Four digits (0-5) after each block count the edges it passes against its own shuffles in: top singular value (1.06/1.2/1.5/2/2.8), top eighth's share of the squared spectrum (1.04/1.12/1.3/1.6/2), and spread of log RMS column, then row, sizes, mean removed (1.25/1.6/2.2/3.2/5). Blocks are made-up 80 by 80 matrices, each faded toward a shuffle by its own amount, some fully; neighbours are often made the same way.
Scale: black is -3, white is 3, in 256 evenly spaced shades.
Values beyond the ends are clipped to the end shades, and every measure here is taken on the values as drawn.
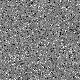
1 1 0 0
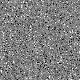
0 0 0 0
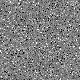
2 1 0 0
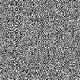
4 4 2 2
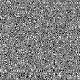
4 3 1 2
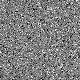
0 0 0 0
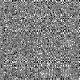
4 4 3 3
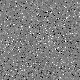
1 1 0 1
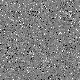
1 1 0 1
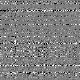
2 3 2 4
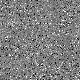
0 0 0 1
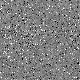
0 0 0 0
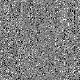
2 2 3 0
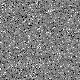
0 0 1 0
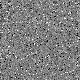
1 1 0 0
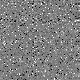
3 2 0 1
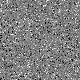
0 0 0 0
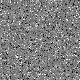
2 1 0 0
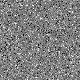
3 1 0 0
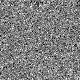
0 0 0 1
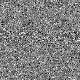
0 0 0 2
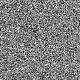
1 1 0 2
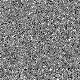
0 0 0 1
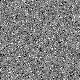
0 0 0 0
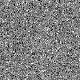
3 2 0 0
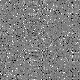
3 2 1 1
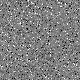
2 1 0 0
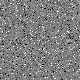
3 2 0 0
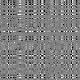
5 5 4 4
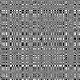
5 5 4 4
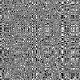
5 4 3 2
